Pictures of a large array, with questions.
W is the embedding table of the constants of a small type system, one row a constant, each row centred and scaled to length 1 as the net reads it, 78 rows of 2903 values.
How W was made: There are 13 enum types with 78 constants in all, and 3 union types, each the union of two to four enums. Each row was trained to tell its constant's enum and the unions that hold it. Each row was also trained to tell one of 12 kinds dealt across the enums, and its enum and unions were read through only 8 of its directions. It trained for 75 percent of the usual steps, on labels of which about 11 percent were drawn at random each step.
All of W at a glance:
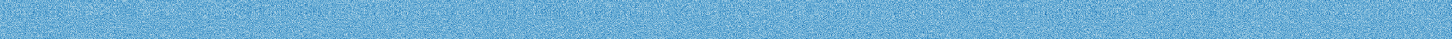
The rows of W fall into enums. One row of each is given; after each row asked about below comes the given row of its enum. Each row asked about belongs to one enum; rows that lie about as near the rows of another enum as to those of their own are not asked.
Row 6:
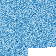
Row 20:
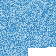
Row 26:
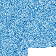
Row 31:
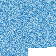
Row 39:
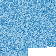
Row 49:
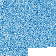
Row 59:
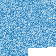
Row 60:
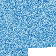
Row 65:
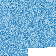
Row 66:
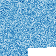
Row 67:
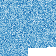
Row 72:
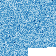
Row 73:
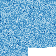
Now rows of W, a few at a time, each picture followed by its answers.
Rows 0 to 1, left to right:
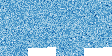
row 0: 60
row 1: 49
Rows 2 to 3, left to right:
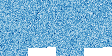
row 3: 20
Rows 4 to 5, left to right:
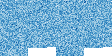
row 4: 39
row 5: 6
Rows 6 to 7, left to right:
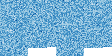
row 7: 59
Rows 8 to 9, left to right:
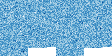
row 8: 73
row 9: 26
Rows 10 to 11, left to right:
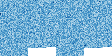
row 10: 67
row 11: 26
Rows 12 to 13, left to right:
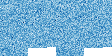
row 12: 31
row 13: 31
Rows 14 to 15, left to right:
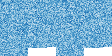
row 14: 72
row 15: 60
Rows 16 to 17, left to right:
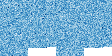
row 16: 31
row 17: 60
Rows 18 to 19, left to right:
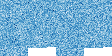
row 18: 20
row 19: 72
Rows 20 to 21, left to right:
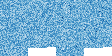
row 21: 6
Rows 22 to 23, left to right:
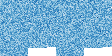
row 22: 31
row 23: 31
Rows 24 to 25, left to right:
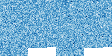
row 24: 31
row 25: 49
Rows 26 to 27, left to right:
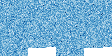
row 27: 26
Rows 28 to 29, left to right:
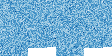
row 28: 65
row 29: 6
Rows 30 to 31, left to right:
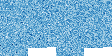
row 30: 49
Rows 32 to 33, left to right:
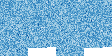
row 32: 49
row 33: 65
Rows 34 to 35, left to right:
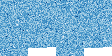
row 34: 72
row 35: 60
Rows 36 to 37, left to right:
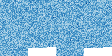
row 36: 60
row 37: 59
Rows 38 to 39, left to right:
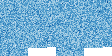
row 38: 26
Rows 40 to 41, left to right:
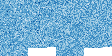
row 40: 20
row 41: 6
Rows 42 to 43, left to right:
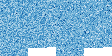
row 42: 59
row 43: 20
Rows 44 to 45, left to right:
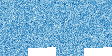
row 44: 72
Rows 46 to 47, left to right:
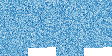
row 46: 65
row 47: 20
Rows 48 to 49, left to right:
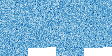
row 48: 6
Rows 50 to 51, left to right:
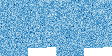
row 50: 67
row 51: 59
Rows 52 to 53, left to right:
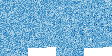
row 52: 73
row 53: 65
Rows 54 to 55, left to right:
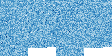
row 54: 20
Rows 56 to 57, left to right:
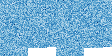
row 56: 6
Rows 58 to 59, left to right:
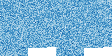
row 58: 49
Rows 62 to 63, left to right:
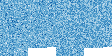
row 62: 72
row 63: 6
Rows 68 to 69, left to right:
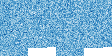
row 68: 20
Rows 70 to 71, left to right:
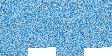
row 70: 72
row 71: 73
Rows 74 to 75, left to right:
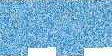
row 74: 72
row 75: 49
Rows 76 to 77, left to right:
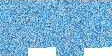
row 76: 31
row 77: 65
